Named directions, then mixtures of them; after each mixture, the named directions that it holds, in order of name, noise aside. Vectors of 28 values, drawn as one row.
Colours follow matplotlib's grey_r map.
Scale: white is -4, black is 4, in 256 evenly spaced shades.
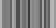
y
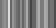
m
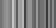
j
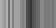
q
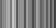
j, m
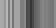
q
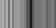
q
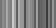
j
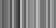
m, q, y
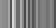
j, m, y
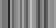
m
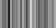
m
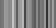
j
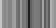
q, y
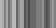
j, q, y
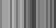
j, m, q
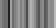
m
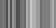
q, y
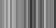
j, m, q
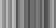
j, q, y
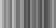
j, q, y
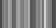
m, y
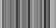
y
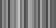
j, m, y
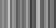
m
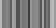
y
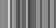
m, y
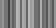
m, y
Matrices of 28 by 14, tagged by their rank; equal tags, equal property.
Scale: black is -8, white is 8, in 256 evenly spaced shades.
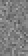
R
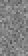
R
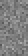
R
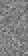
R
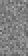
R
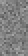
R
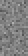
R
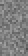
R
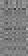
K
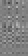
K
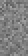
R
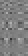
K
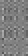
K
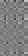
K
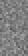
R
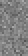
R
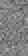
R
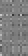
K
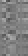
K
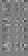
K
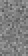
R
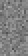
R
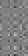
K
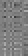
K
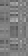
K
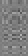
K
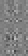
K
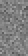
R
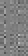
K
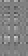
K
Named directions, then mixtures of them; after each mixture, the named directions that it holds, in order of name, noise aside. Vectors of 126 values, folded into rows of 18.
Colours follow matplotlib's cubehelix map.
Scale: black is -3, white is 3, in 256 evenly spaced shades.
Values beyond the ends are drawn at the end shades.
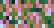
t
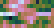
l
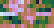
l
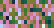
t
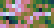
l, t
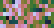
l, t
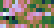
l, t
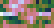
l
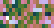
l, t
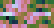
l, t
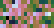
l, t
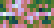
l, t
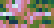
l, t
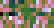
l, t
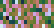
t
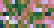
l, t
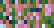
t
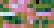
l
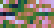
l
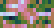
l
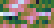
l
